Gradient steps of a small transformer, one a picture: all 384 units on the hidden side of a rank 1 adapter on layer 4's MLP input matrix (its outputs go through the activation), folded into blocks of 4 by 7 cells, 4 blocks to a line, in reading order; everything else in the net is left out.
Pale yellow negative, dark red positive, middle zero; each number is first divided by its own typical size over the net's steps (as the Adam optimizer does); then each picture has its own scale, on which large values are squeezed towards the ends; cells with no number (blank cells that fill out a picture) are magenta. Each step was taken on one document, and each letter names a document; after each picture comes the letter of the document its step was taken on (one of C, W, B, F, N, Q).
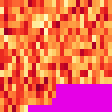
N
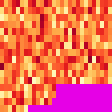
N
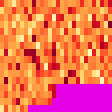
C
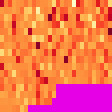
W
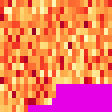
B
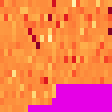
W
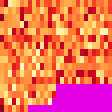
B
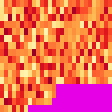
N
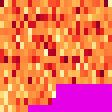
C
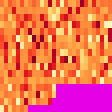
C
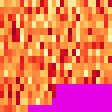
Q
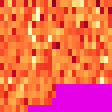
W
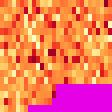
C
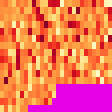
C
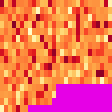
C
